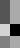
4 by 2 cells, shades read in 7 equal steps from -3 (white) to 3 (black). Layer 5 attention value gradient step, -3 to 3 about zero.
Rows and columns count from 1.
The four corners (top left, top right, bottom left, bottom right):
1 -1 0 -1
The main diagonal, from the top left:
1 -1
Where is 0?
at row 4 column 1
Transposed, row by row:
1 1 -2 0 / -1 -1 3 -1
